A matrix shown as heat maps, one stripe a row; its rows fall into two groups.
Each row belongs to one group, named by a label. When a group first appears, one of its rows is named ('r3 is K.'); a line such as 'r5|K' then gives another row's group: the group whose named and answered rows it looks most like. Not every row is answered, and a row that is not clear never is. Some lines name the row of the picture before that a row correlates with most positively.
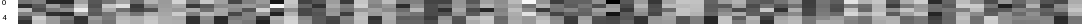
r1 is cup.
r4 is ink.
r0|cup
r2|cup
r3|cup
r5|ink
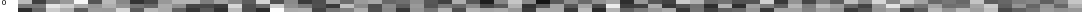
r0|cup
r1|ink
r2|ink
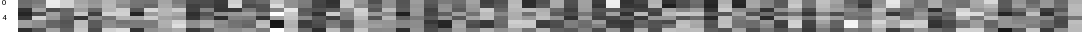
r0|ink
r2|ink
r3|cup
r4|ink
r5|cup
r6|cup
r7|cup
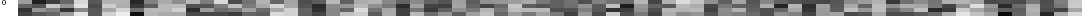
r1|cup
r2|cup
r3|ink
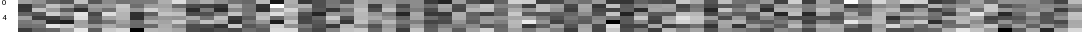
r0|cup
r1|ink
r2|ink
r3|cup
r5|cup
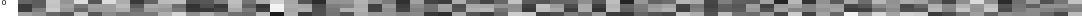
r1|ink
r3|cup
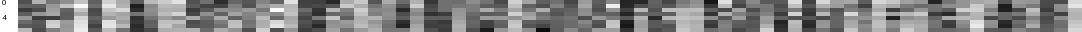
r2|cup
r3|cup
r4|cup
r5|cup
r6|cup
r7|cup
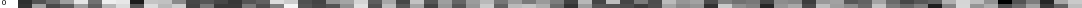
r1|ink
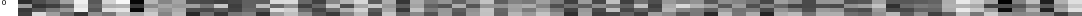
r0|ink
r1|cup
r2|ink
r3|ink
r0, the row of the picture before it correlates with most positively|0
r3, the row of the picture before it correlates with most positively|1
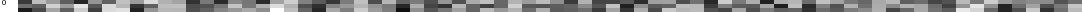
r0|ink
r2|cup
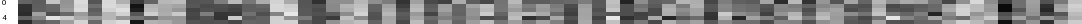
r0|cup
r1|ink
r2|ink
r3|ink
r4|ink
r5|ink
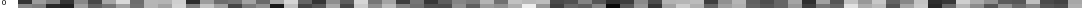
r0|cup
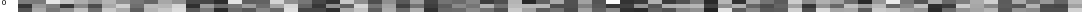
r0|ink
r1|cup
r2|ink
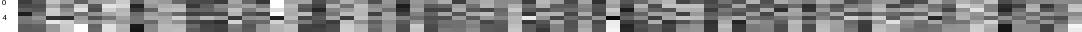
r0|ink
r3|ink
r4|cup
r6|ink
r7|ink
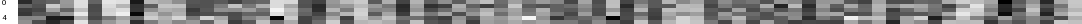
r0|ink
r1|cup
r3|ink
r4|cup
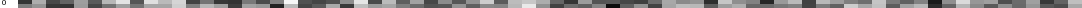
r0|ink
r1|cup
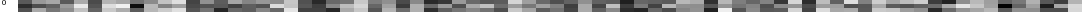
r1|ink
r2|ink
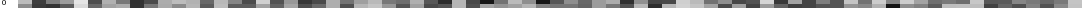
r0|cup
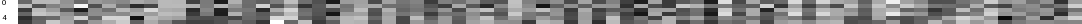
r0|ink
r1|cup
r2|ink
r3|ink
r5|ink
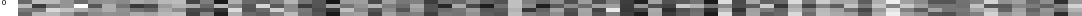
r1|cup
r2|ink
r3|ink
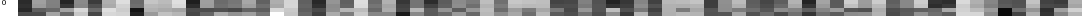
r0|cup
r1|cup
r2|ink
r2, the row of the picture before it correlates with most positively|2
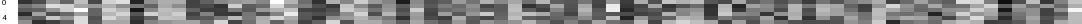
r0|cup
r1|ink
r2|ink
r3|ink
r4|cup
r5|cup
